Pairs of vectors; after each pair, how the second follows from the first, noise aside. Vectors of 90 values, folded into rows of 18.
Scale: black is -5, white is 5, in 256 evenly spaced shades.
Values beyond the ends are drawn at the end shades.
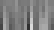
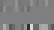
partly zeroed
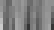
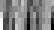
scaled up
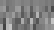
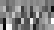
scaled up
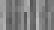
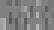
partly zeroed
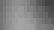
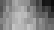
scaled up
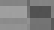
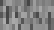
shuffled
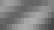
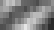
scaled up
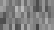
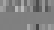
partly zeroed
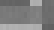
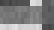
scaled up
